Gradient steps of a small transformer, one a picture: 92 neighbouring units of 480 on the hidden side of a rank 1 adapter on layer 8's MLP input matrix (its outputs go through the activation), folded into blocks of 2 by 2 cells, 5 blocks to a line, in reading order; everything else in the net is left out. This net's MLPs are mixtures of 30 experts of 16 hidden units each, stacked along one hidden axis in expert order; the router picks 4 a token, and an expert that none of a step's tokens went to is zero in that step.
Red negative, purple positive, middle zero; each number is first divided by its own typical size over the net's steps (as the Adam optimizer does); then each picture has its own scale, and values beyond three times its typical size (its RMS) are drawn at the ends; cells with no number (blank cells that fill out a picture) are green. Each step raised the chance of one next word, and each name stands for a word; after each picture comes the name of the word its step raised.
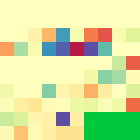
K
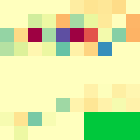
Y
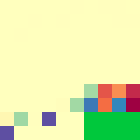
K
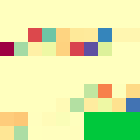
Y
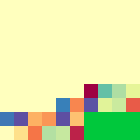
K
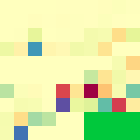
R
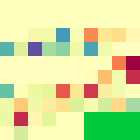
R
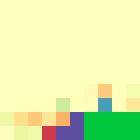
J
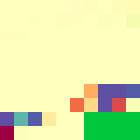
J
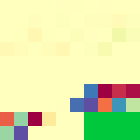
R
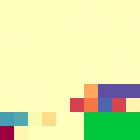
J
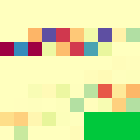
Y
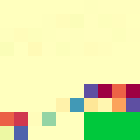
Y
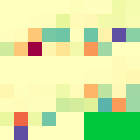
R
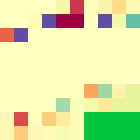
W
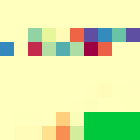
W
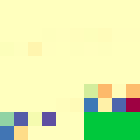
K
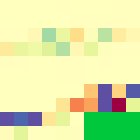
J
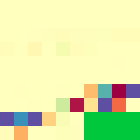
J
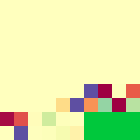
Y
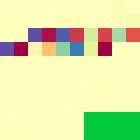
J
